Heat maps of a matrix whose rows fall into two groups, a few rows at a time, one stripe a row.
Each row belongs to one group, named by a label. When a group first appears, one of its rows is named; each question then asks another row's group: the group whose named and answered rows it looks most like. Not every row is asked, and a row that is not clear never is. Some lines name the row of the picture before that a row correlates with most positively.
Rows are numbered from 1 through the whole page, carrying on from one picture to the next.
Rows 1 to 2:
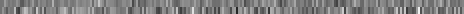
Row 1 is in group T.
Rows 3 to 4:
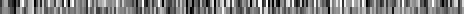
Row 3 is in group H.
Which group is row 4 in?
H
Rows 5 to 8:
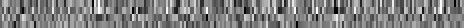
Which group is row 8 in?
H
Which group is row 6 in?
T
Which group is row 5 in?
T
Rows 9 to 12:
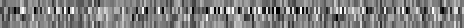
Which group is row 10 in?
H
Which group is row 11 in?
T
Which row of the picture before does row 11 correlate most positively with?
6
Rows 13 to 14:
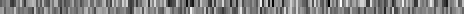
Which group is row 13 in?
H
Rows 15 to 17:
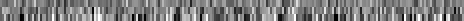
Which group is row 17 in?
T
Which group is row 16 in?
T
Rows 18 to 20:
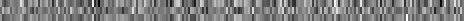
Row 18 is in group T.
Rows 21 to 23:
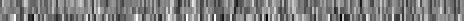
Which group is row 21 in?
T
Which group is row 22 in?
T
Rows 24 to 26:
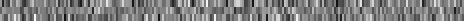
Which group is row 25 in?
T
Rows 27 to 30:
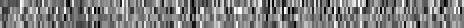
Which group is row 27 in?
H
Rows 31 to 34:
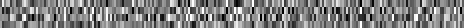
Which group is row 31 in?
T
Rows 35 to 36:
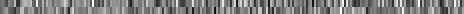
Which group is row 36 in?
H
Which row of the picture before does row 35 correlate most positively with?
32
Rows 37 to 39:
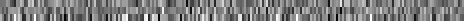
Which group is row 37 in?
H
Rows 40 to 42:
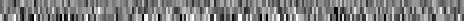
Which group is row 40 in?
H
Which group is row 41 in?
T
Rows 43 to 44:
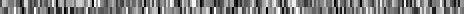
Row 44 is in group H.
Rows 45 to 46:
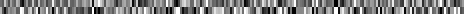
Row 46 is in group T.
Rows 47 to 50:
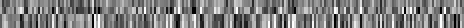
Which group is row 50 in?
T
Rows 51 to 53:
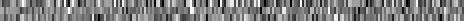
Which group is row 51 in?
H
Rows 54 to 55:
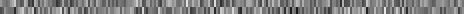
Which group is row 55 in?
H
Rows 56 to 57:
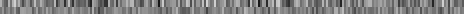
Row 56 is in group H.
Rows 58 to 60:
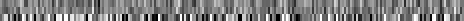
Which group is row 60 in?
H
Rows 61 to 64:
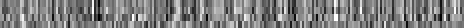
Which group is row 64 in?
H
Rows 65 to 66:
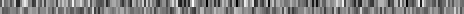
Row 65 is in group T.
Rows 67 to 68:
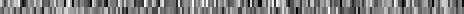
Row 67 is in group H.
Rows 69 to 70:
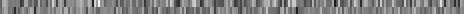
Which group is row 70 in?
H
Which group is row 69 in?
T
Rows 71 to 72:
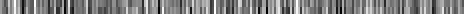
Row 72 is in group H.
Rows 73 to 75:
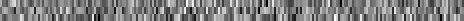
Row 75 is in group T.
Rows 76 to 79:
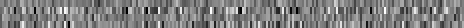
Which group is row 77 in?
H
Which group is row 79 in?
H
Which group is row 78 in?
T
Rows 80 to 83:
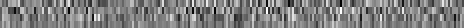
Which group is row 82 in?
T
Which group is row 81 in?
H
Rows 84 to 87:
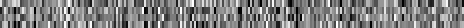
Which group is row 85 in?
H
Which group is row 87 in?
H
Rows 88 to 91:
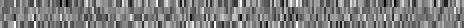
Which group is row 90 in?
H
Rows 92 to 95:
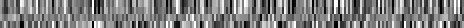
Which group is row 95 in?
T
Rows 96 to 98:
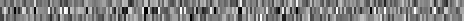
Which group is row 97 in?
H
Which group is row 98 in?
H
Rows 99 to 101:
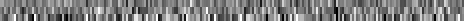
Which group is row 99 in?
H
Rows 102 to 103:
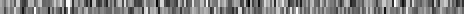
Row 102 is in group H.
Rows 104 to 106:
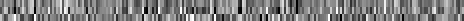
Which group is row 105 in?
H
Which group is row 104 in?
H
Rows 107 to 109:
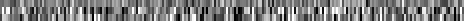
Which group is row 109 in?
T
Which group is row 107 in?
H
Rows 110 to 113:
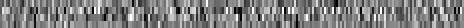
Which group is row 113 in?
H
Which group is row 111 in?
T
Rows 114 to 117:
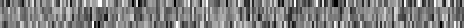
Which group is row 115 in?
H
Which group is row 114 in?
T
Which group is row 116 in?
H
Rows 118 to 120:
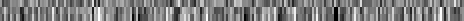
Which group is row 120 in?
T
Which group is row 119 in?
T
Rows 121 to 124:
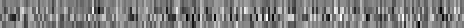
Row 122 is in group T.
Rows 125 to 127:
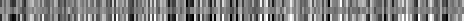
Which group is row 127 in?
H
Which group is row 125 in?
H
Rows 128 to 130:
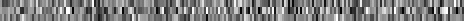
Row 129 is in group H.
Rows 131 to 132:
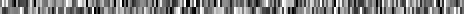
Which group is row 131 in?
H
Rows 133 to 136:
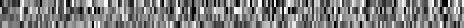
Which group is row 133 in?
H
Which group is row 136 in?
T
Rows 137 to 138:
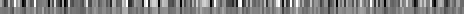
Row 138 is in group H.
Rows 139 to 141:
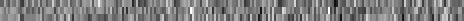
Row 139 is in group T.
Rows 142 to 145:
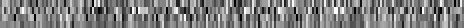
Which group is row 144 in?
H
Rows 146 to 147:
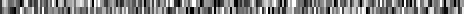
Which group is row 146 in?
T
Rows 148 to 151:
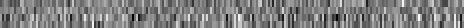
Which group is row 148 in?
H
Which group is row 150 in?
T
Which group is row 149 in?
H
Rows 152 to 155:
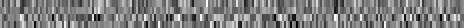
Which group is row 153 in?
T
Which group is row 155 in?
H
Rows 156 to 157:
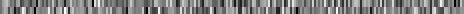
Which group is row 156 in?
T
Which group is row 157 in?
H
